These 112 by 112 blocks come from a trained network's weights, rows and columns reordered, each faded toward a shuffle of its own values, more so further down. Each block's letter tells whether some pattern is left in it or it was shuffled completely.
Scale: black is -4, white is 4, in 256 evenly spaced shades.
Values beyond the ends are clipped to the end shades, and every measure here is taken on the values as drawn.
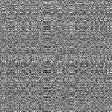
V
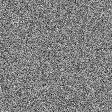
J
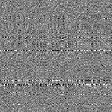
V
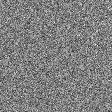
J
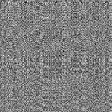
V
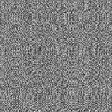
V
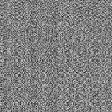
V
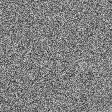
J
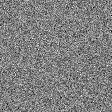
J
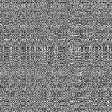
V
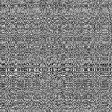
V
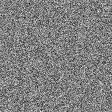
J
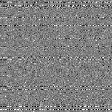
V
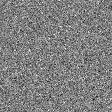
J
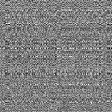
V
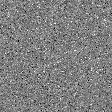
J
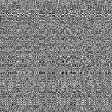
V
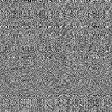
V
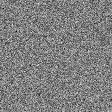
J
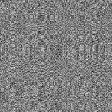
V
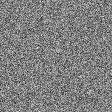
J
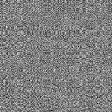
V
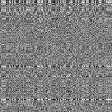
V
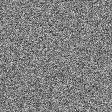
J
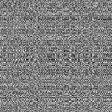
V
